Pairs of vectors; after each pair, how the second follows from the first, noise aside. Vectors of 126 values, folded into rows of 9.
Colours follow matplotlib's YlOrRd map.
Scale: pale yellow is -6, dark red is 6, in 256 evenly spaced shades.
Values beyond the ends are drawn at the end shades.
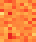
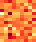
scaled up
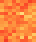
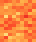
wrapped around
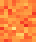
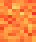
reversed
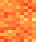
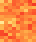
reversed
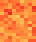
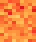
copied
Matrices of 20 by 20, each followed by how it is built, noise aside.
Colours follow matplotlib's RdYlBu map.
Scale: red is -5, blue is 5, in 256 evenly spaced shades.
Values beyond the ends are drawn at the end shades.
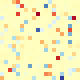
sparse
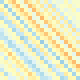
Toeplitz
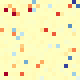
sparse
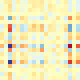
low rank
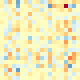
low rank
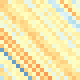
Toeplitz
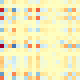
low rank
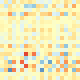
low rank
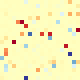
sparse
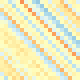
Toeplitz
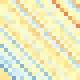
Toeplitz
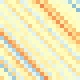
Toeplitz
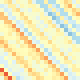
Toeplitz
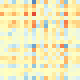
low rank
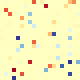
sparse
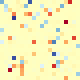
sparse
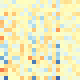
low rank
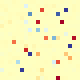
sparse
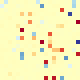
sparse
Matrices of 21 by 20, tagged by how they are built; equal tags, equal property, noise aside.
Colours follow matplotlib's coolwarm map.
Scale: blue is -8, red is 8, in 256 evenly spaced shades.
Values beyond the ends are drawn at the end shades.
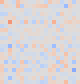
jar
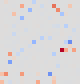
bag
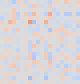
jar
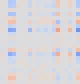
jar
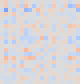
jar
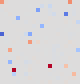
bag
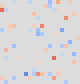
bag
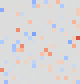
bag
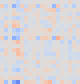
jar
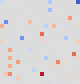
bag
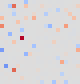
bag
